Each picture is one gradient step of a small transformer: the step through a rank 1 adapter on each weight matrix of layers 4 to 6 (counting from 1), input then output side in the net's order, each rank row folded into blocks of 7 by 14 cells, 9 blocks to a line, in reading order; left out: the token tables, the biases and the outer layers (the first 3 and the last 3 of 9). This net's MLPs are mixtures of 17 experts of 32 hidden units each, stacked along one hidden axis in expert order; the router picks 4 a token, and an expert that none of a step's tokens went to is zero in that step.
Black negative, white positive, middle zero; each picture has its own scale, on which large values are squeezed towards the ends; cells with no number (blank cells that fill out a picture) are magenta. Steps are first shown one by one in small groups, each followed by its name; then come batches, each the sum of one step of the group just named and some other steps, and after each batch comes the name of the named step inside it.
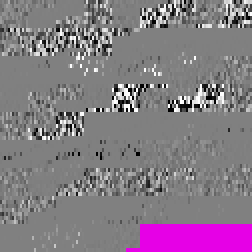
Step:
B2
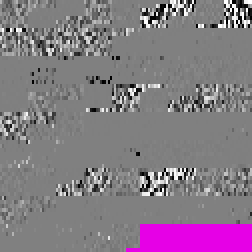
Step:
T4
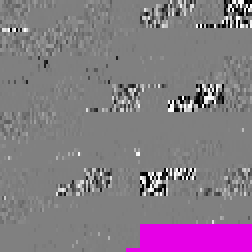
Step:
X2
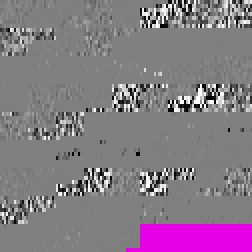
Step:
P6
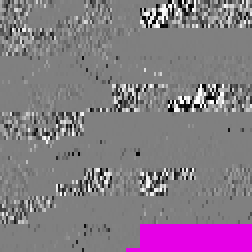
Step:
P6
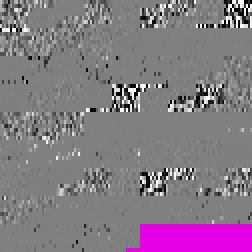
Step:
X2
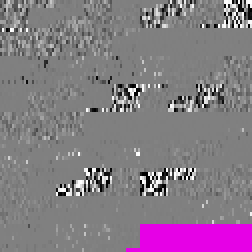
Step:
X2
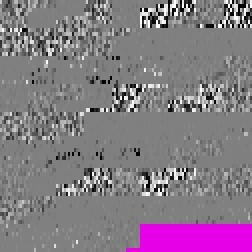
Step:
T4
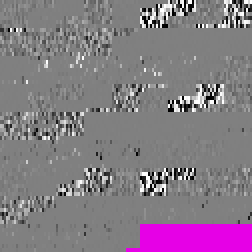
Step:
B2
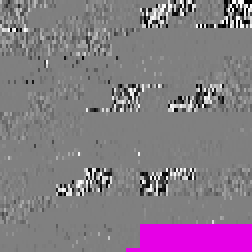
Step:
X2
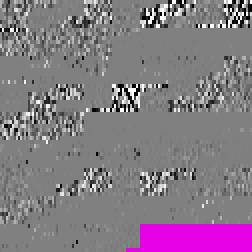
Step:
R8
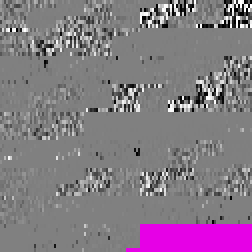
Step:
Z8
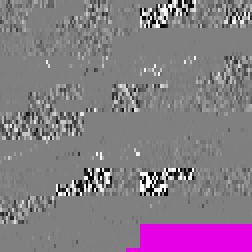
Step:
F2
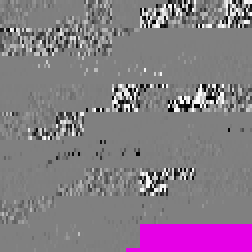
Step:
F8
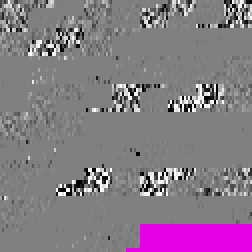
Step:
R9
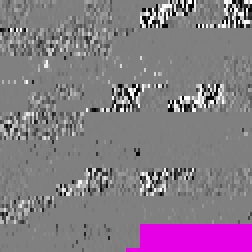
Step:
R8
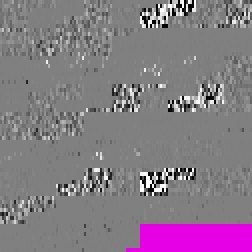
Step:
F2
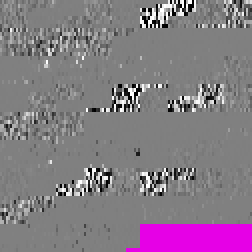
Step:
R8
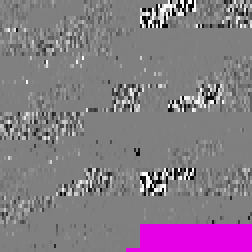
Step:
Z8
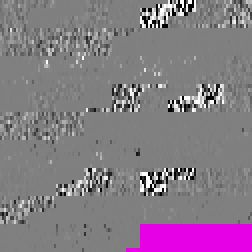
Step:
F2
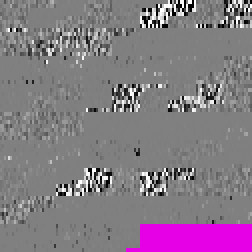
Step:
Z8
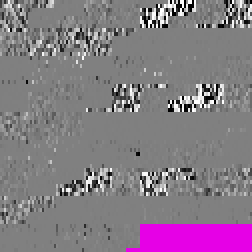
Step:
R9
